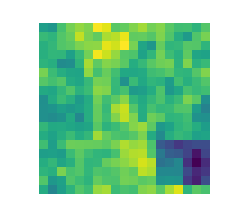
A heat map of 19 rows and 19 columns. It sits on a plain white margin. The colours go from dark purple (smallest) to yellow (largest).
Values change most from cell to cell in the bottom right. The halves do not mirror each other. The bottom right is the ninth with the lowest average. There are no regular stripes. Most values sit high, with a long tail of low ones. An odd patch, lower than its surroundings, sits in the bottom right.
